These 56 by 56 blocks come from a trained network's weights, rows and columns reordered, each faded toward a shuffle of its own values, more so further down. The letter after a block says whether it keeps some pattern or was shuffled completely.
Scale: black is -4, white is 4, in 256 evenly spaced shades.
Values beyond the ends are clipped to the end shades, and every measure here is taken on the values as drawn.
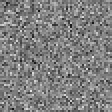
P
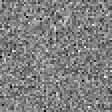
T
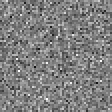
T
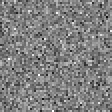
T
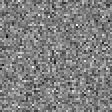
P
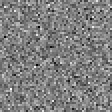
P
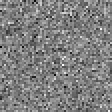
T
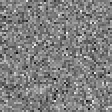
P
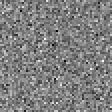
T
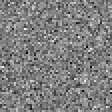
T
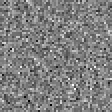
T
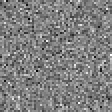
T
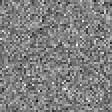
P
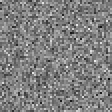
T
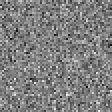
P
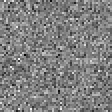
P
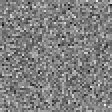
T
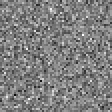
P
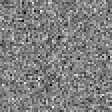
P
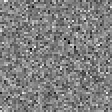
T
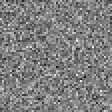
P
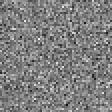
P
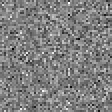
P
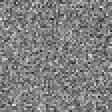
T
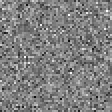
T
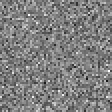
T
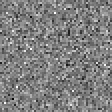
P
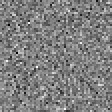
P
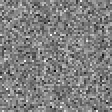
T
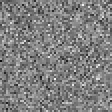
T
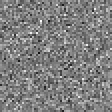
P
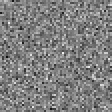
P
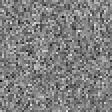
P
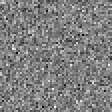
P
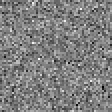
T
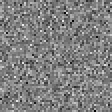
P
